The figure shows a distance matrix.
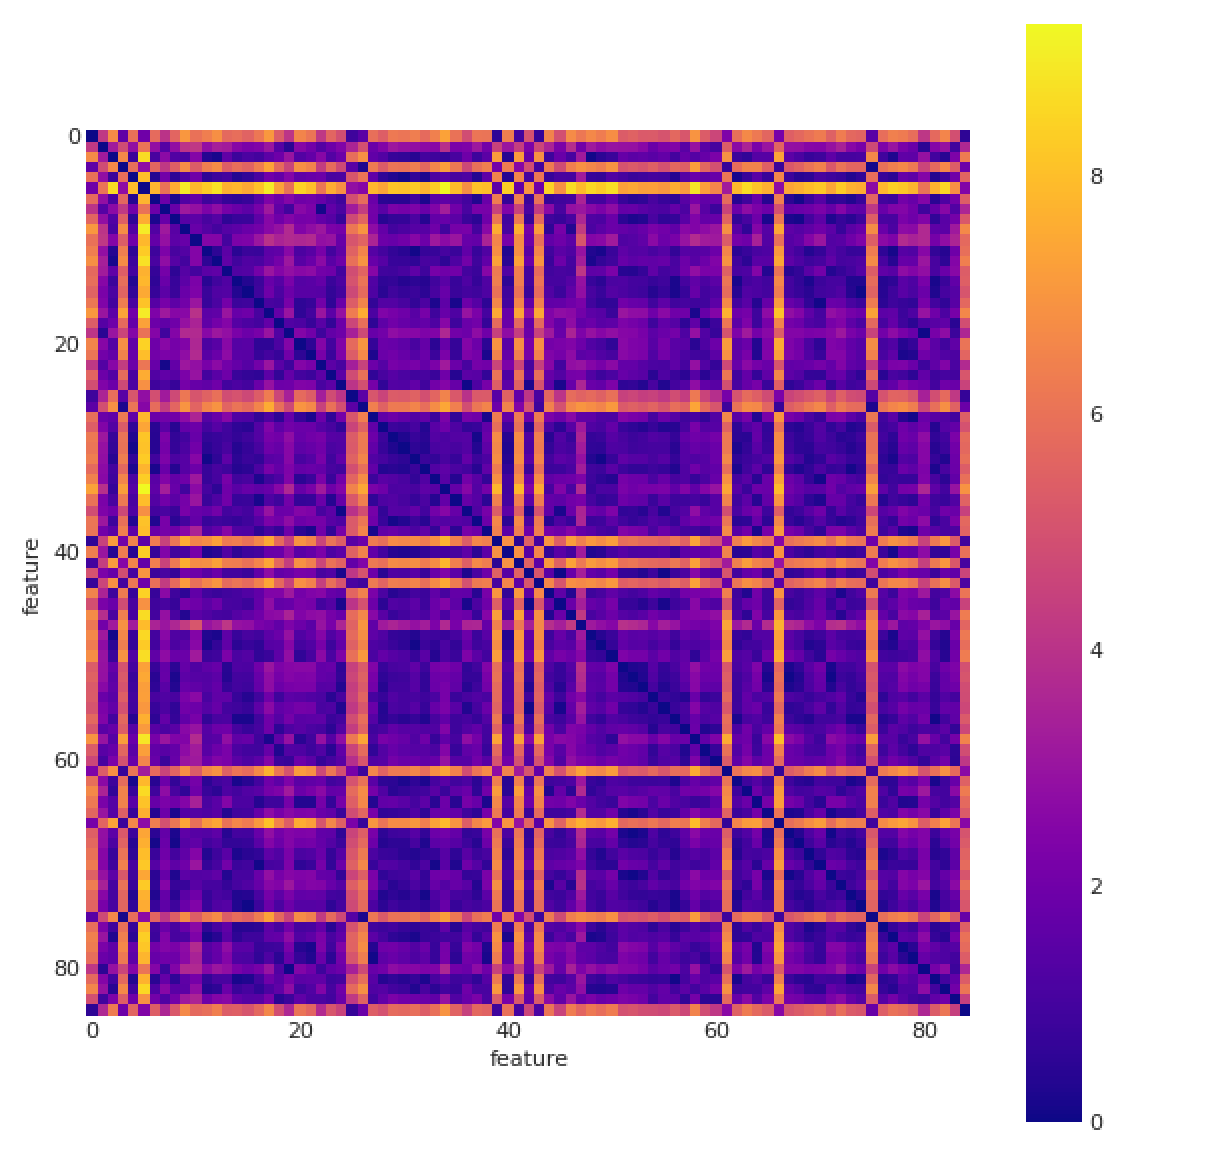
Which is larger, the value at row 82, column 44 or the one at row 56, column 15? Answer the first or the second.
the first
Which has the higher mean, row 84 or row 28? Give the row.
84
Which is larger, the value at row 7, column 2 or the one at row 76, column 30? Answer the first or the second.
the first
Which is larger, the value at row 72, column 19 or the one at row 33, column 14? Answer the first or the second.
the first
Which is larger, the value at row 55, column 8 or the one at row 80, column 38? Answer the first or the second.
the second
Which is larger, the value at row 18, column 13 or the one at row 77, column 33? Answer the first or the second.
the first
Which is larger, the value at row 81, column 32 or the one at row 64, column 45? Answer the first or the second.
the second
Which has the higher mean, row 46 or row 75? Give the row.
75
